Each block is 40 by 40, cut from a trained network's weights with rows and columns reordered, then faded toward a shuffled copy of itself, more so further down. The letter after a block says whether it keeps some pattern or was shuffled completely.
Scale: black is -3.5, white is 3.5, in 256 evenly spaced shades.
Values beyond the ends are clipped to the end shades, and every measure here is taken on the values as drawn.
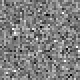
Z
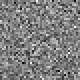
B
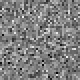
B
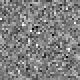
B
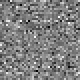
Z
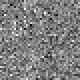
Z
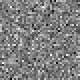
B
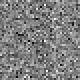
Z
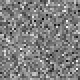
B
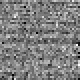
Z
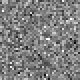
B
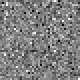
B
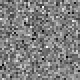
B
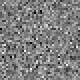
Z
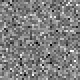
B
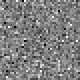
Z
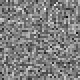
B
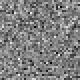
B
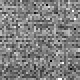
Z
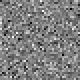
B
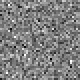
B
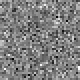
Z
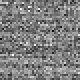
Z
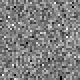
B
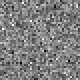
B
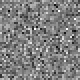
B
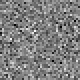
B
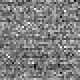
Z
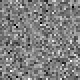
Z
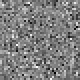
B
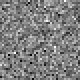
B
